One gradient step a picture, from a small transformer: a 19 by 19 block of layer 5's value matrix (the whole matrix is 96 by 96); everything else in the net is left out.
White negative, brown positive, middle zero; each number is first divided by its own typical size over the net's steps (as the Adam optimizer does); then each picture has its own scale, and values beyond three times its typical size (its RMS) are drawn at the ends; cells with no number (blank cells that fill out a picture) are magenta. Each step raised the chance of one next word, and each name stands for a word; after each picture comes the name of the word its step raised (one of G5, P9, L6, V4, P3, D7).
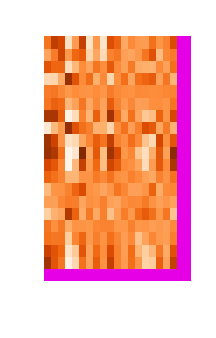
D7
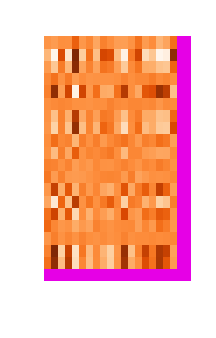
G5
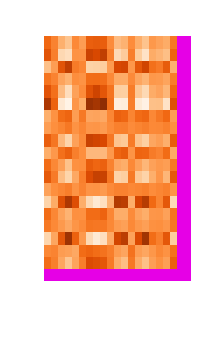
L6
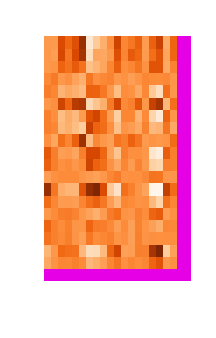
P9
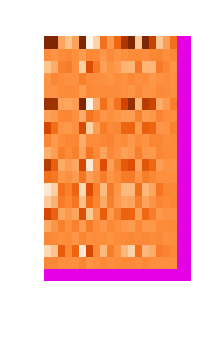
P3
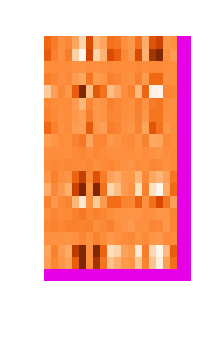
G5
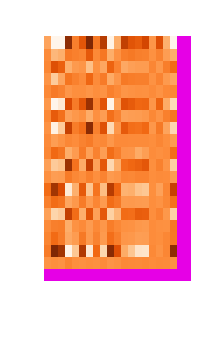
P3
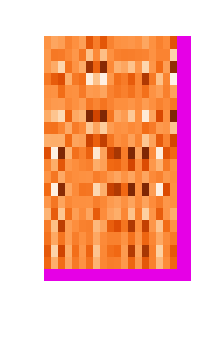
D7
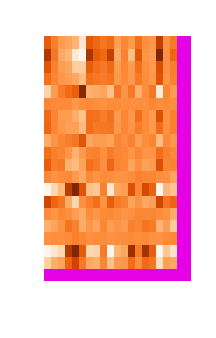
G5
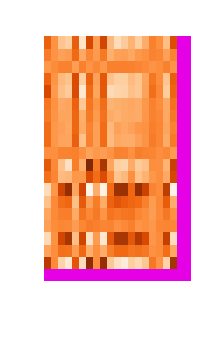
L6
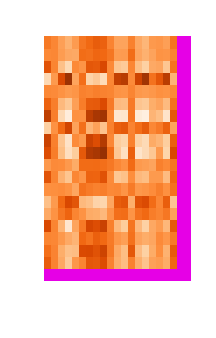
D7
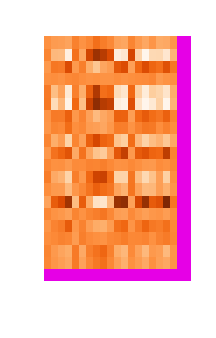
L6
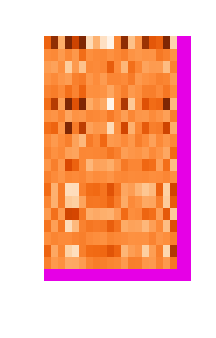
P3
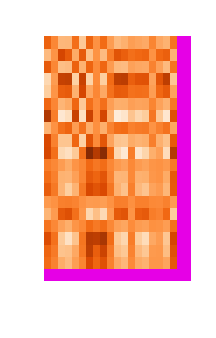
D7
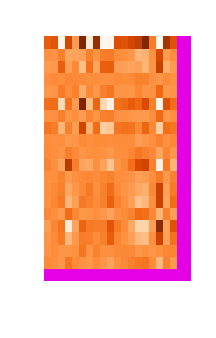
P3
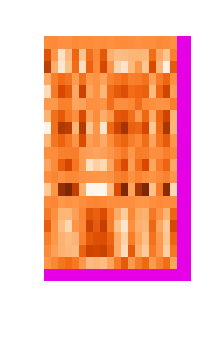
P9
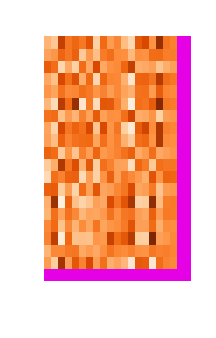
L6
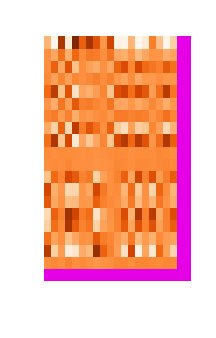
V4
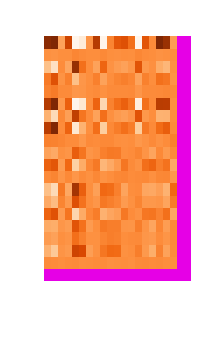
P3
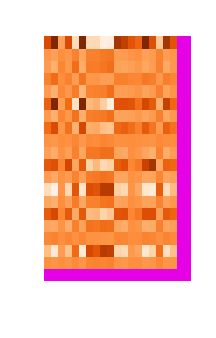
P3
